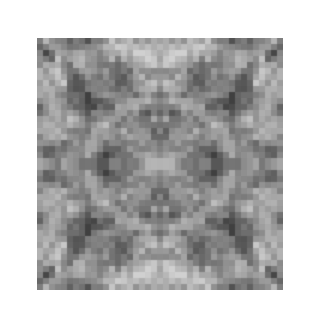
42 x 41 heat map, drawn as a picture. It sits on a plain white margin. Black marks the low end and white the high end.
Its left and right halves mirror each other, and so do its top and bottom. No seam splits the table. No row or column stands out. The field is mottled with small blotches.
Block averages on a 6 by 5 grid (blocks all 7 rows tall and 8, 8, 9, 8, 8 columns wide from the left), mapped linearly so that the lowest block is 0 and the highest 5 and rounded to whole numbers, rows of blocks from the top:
22522 | 20202 | 21212 | 21212 | 20202 | 22522
